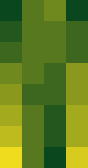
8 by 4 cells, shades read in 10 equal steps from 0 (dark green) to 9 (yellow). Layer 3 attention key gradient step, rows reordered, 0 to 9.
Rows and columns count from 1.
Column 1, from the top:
0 1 2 4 5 6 7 9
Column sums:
34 23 16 34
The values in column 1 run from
0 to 9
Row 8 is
9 3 0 8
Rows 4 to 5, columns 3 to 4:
2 5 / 2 5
